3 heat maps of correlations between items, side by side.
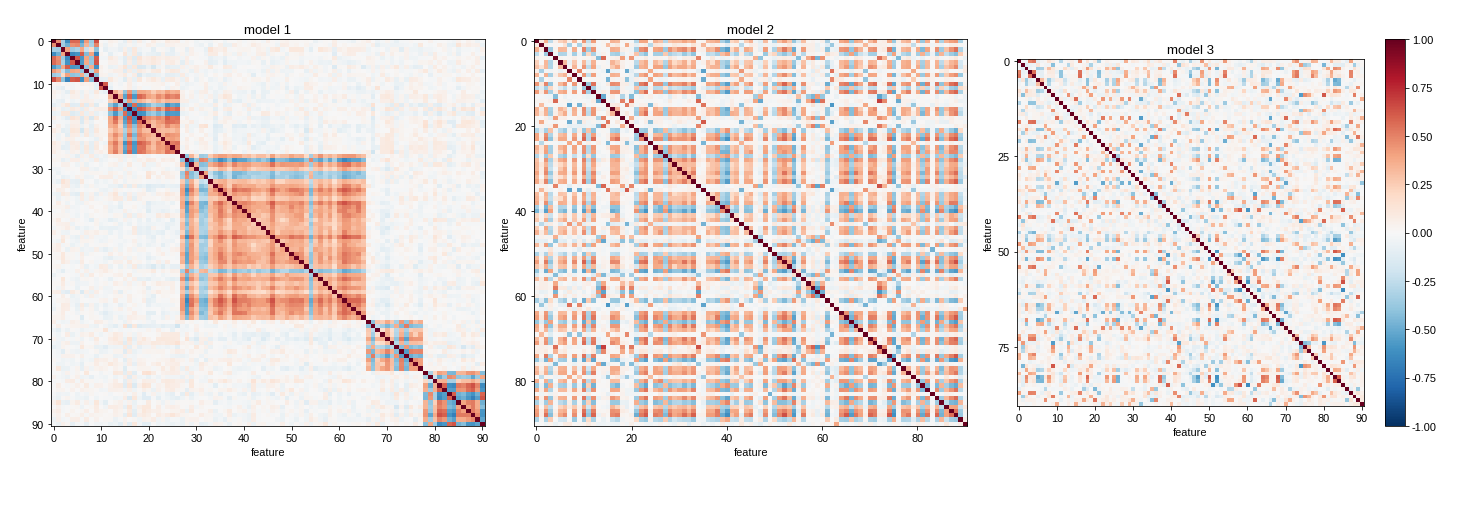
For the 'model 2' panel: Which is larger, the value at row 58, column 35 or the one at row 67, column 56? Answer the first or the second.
the second
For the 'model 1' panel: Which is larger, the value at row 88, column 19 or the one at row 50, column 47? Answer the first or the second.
the second
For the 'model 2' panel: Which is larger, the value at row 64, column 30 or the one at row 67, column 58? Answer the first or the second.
the first
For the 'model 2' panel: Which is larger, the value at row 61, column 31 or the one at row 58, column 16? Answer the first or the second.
the second
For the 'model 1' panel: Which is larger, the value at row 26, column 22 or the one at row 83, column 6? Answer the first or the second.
the first
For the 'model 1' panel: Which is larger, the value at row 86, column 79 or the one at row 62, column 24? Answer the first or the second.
the second
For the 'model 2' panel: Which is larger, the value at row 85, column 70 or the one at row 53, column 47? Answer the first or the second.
the second
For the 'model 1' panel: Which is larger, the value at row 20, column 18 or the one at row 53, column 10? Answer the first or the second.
the first
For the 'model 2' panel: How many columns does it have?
91
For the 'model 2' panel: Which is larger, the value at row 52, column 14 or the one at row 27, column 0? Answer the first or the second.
the first
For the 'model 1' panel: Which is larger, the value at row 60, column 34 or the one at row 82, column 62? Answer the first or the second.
the first
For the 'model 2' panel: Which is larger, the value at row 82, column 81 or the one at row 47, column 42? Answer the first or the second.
the second
